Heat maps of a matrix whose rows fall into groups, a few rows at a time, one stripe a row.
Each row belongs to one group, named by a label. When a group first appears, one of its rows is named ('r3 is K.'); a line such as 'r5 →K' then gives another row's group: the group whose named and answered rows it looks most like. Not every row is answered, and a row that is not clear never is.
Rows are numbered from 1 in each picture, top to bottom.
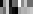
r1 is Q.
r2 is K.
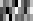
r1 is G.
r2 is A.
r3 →Q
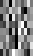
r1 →Q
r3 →Q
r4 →K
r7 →G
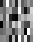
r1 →Q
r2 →G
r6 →Q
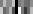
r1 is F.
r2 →G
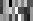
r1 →Q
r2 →A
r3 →G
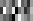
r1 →G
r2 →F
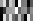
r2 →A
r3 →F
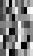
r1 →Q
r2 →A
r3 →K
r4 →G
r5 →K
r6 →G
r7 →A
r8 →K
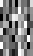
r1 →G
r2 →Q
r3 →A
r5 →G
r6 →K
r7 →G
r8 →K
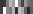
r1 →A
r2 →F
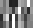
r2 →G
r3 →Q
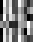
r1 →F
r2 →F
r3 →F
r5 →F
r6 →F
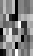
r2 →F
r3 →K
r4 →G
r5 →F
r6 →A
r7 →F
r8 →A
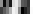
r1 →A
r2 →A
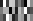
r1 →F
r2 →Q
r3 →K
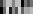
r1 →A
